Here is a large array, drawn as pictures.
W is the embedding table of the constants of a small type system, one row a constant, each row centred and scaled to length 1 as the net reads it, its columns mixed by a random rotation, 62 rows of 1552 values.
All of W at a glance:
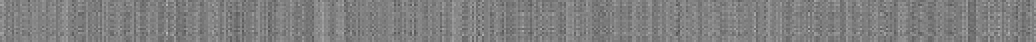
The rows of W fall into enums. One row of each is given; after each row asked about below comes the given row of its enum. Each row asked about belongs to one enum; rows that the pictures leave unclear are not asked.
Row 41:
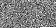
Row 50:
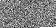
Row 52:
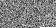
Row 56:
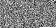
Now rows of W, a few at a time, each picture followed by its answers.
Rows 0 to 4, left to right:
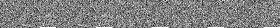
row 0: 52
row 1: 52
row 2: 56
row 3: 56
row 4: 50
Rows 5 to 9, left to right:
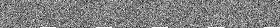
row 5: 41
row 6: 50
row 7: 50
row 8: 52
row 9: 56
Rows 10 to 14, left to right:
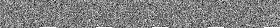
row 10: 56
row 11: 41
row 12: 41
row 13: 56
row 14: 52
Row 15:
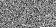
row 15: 52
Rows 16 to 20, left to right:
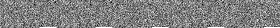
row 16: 56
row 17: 56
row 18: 41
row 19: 56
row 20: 41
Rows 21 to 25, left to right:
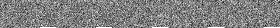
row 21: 41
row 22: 41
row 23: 52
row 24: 56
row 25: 56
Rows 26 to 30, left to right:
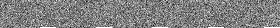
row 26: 41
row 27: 50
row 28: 56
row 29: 41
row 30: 52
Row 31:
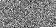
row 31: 50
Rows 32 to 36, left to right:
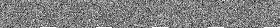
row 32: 41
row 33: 41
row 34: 52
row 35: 56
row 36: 50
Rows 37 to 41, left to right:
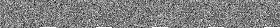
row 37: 56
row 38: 41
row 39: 52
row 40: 41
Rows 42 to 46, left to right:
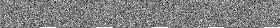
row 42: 56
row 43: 50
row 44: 56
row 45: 41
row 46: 50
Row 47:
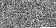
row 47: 41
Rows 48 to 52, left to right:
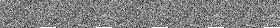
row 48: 50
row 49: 52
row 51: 52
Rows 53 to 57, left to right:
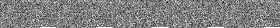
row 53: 41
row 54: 41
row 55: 56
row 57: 41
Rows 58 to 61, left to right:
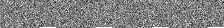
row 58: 56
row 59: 50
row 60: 41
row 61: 56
